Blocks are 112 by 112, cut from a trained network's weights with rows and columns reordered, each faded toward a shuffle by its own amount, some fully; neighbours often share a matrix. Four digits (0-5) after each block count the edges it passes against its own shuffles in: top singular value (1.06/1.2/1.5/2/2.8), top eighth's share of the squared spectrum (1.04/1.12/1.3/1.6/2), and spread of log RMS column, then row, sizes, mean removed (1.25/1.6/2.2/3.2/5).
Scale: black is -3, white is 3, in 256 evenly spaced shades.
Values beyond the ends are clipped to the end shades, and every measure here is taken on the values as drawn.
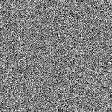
3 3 1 0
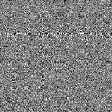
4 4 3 2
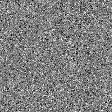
2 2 0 0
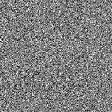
3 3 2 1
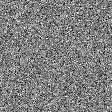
0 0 0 0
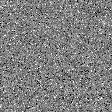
0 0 0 0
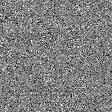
1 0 0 0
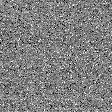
1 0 0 0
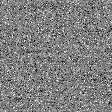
0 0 0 0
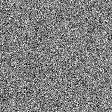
0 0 0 0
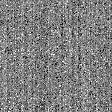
3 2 0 2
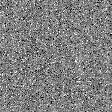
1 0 0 0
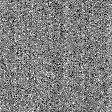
2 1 0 0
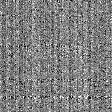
4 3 0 3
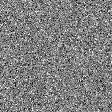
1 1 0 0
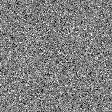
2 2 0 0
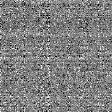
3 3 3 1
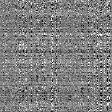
4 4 4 1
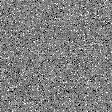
1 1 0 0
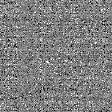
3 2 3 0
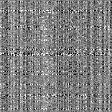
5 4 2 4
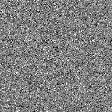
3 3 1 1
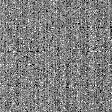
3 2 0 2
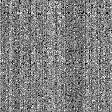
4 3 0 2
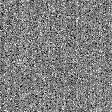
2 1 0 0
